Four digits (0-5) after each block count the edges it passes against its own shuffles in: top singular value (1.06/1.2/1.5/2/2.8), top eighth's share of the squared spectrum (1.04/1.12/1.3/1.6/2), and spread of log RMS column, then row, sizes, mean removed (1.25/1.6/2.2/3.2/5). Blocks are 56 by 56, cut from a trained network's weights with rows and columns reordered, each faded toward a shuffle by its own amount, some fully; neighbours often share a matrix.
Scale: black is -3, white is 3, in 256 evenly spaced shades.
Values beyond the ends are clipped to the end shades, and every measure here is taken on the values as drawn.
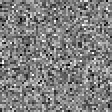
1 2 1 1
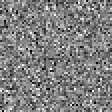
1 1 0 1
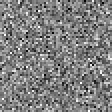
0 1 0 0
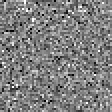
0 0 0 0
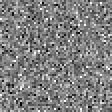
0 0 0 0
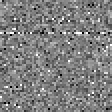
2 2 0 1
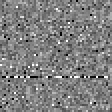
3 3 0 2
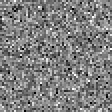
0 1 0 0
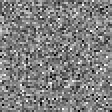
1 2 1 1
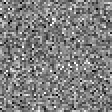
2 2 0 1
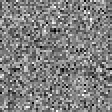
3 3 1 1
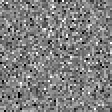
2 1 0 0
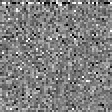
3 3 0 2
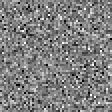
0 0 0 0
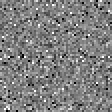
1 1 0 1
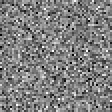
1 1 0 0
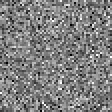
2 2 0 0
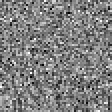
2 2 0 0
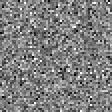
1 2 0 1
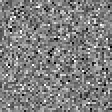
0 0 0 0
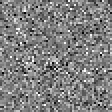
1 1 0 0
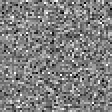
1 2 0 1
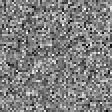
2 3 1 1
